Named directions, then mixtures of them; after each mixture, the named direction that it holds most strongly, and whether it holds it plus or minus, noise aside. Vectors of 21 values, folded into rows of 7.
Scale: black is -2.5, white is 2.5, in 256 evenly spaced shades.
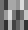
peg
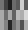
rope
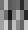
peg, minus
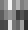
rope, minus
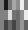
peg, plus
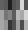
rope, plus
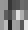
peg, minus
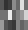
rope, plus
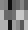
rope, plus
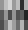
rope, minus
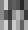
peg, minus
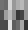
peg, plus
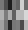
rope, plus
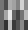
peg, plus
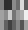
rope, plus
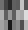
rope, plus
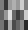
peg, plus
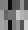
rope, plus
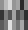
rope, minus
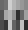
peg, plus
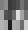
peg, minus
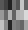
rope, plus
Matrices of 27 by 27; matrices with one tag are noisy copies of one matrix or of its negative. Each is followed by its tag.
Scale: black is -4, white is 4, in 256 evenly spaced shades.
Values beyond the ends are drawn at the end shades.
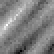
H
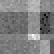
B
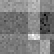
B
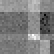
B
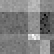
B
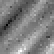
H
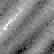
H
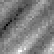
H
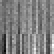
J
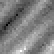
H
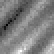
H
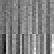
J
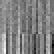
J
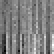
J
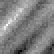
H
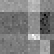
B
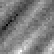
H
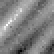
H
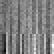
J
